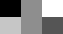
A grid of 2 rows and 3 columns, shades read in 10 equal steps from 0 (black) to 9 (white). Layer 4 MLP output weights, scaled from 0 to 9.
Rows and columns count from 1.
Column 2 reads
5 5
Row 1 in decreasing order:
9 5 0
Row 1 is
0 5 9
